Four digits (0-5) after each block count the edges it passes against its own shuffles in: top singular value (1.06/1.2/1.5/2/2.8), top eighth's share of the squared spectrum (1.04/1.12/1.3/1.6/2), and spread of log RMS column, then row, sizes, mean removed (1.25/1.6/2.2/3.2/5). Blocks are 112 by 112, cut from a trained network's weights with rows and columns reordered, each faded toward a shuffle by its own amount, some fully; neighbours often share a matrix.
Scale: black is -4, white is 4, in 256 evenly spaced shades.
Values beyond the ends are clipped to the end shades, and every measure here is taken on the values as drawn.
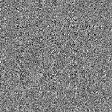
3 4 2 2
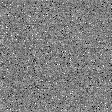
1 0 0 0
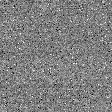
1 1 0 0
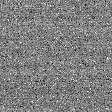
2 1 0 0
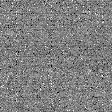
2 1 1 0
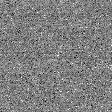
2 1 0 0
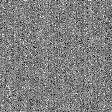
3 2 0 1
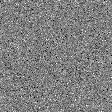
0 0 0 0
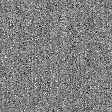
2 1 0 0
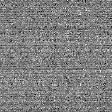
4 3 3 2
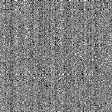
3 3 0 3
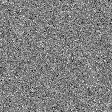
0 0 0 0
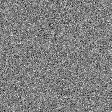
1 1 0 0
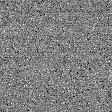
1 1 0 0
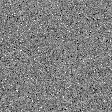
0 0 0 0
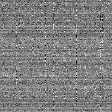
4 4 3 1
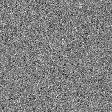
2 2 0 0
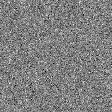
2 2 0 0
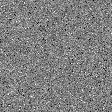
0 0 0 0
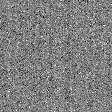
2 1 0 0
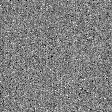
1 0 0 0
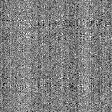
4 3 1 3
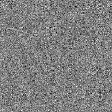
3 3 2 2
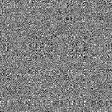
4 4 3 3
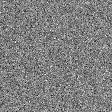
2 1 0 0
